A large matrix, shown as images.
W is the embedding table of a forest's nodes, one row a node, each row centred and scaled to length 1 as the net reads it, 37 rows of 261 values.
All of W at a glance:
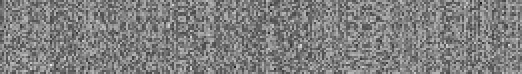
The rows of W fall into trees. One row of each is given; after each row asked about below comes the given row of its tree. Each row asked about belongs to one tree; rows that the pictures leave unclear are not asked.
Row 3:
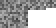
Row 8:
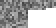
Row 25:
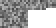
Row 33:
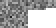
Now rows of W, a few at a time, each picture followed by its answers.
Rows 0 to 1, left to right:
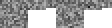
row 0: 3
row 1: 8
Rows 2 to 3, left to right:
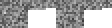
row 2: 8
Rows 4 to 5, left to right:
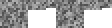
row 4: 25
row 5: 8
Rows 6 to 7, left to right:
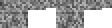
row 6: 3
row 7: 3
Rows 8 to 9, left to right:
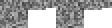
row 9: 8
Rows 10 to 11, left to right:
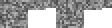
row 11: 3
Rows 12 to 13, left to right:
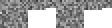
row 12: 25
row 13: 25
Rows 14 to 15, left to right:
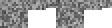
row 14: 25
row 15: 8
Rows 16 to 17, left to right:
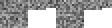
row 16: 3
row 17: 3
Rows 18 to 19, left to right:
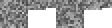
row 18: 33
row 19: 8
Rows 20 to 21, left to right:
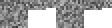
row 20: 8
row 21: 33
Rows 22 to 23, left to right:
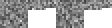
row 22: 25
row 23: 25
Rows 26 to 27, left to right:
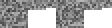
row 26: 8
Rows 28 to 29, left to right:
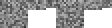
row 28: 3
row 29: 3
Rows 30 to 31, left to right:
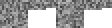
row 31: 33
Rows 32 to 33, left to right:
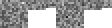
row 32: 25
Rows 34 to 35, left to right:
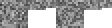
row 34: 33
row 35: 8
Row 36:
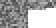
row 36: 8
